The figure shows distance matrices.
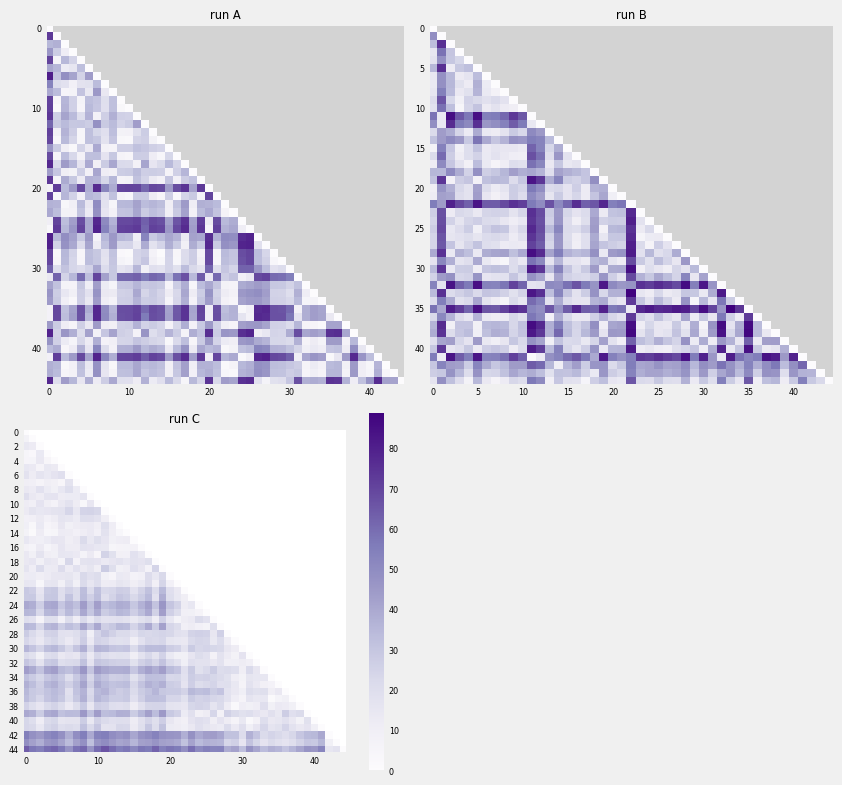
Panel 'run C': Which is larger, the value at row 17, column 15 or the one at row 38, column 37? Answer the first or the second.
the first
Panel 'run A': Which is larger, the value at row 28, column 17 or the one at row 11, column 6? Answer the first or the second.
the first
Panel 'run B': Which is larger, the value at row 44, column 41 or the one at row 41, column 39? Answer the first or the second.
the first
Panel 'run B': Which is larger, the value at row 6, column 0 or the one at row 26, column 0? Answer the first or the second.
the second
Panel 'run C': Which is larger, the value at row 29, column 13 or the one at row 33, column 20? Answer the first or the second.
the second
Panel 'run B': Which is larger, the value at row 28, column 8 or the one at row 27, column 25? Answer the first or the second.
the first
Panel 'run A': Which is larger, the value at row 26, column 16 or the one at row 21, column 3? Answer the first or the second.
the first
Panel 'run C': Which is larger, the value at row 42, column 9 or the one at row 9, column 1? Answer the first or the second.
the first
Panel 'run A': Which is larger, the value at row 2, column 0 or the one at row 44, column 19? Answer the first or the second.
the first
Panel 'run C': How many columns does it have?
45
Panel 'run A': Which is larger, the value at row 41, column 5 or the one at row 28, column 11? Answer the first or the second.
the first
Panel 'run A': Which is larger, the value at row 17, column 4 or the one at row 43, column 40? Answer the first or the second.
the first
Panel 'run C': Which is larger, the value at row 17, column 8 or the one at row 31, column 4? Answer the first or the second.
the second
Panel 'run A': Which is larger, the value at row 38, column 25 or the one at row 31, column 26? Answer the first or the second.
the first
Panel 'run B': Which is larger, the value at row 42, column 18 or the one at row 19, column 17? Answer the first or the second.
the first
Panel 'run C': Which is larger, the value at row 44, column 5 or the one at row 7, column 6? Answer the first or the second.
the first
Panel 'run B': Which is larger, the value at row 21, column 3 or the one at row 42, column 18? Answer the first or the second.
the second
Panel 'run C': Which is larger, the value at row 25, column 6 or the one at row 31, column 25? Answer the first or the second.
the first
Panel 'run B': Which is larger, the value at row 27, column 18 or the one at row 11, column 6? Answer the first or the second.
the second
